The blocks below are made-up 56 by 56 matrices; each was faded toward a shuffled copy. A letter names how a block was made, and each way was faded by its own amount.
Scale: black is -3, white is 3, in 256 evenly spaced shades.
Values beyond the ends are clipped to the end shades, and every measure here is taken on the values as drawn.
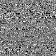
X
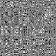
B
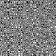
B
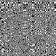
B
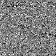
X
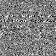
X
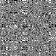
B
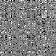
B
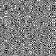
B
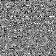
X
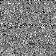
X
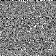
X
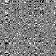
B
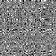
B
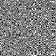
B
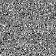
X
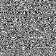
X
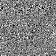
X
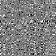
B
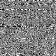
X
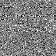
X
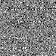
X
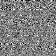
X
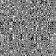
B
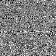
X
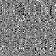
B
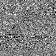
X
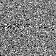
X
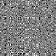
B
